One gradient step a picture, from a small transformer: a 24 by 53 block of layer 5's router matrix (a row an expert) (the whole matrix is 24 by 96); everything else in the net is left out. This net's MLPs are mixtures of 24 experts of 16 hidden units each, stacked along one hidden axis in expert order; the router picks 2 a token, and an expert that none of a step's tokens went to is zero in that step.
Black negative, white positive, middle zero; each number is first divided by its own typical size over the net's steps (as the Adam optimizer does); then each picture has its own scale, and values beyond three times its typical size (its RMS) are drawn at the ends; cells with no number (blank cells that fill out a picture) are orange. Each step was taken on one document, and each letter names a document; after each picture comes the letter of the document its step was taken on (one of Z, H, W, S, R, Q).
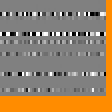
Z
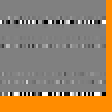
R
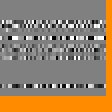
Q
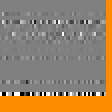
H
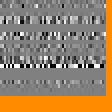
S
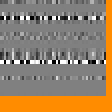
S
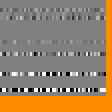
Z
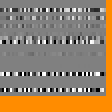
Z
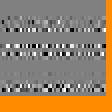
R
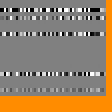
Z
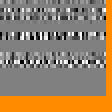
S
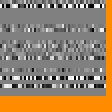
Q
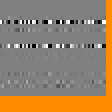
R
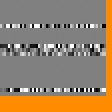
Q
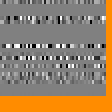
R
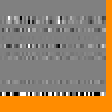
R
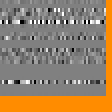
H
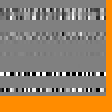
Z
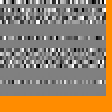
S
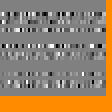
R
